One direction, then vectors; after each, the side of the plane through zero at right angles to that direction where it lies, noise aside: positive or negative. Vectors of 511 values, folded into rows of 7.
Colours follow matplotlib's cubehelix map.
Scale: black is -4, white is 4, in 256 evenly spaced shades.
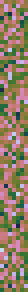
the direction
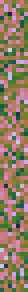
positive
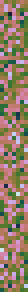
positive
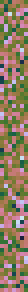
negative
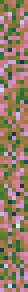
negative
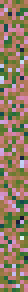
positive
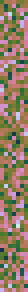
negative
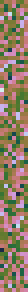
negative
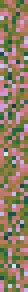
negative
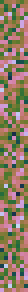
negative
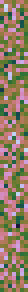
positive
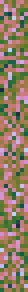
positive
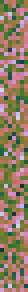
negative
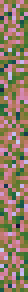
positive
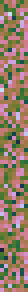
negative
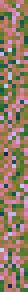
positive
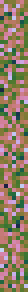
positive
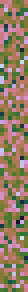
positive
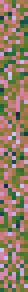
positive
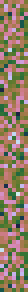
positive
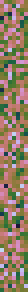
positive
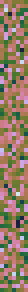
positive
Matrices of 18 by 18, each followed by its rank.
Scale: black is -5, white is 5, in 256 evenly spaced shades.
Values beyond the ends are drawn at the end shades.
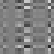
one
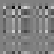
one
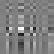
one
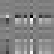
one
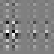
one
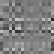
two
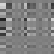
one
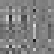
two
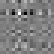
two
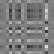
one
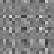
two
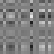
one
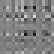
two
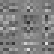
two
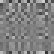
two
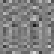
two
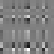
one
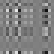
one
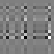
one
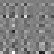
two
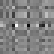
two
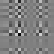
one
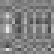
two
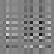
one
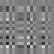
one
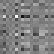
two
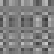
one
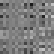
two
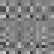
two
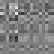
two
